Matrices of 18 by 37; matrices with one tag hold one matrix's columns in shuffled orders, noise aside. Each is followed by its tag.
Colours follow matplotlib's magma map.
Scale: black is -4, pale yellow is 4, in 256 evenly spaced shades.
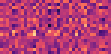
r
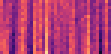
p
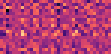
r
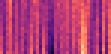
p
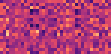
r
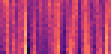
p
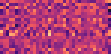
r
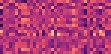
r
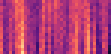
p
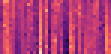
p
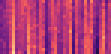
p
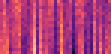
p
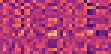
r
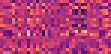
r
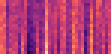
p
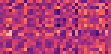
r
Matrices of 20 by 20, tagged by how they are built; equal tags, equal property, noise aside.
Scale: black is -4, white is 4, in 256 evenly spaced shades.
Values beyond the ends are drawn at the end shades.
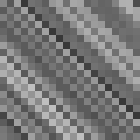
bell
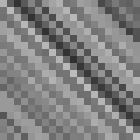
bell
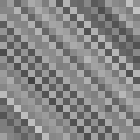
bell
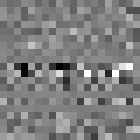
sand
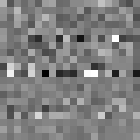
sand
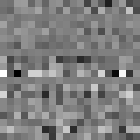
sand
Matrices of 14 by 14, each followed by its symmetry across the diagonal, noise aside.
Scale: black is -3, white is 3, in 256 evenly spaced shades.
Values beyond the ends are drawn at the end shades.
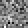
neither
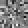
antisymmetric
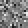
antisymmetric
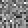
neither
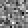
antisymmetric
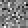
antisymmetric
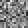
neither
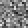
neither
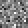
neither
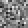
antisymmetric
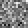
neither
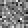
antisymmetric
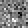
antisymmetric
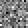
antisymmetric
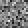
neither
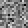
neither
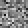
neither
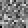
neither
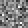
neither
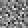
antisymmetric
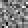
antisymmetric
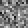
neither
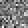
neither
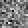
neither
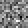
antisymmetric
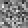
antisymmetric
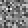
antisymmetric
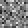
antisymmetric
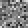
neither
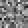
antisymmetric
